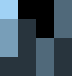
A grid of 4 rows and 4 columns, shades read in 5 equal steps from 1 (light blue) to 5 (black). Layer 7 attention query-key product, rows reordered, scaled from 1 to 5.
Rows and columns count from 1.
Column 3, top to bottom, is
5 5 3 3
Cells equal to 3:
4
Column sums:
9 17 16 14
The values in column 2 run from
4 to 5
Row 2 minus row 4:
-2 0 2 -1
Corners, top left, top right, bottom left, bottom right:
1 3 4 4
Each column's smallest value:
1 4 3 3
